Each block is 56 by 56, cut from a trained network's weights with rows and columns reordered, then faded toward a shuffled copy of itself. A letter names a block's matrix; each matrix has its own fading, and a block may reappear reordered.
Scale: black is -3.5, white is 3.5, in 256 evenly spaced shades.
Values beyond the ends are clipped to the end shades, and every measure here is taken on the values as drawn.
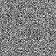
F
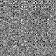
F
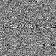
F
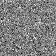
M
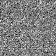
M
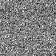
M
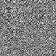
F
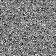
M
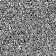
M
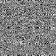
F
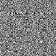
F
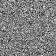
M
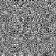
F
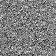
M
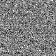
M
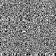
F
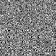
F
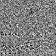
F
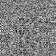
F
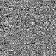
F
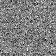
M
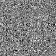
F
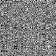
F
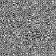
F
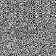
F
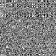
F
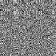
F
